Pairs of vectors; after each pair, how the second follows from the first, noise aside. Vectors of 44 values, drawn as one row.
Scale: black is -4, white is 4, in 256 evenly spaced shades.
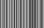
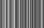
sign-scrambled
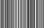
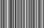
shuffled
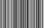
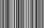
shuffled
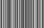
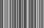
shuffled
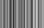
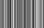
sign-scrambled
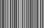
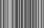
sign-scrambled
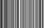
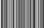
shuffled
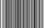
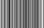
reversed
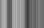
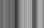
reversed
